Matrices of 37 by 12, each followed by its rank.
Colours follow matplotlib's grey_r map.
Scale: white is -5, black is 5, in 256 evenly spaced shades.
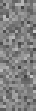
full rank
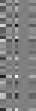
one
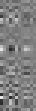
two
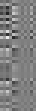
one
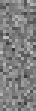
full rank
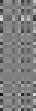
one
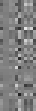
two
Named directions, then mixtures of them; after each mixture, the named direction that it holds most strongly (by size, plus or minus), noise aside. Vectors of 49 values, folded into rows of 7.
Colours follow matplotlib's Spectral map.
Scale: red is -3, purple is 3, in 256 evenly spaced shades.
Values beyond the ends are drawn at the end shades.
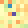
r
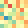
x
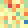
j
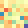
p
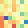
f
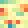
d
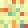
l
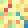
p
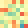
l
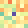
r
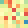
j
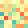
f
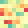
d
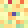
r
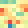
d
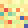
p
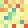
x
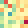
x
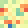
d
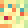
x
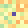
r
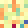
f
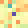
r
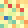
x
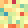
d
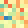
x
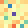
r
